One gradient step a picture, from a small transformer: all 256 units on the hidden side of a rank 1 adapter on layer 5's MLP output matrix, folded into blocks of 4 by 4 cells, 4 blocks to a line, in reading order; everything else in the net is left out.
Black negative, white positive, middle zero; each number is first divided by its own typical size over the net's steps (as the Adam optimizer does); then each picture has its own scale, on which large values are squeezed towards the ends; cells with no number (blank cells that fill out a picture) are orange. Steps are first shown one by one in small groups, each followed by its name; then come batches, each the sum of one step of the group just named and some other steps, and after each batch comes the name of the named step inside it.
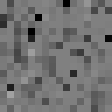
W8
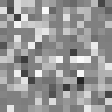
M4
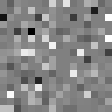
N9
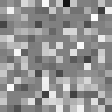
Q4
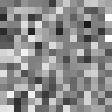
N9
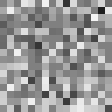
Q4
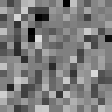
W8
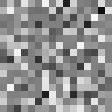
Q4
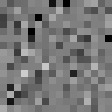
W8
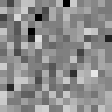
W8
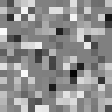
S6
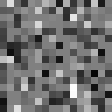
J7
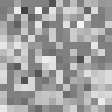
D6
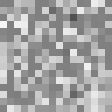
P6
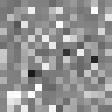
S6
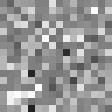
S6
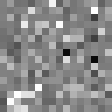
J7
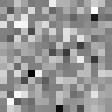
P6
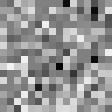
S6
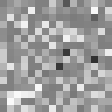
P6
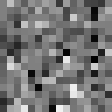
J7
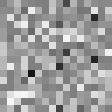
D6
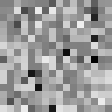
D6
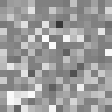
S6
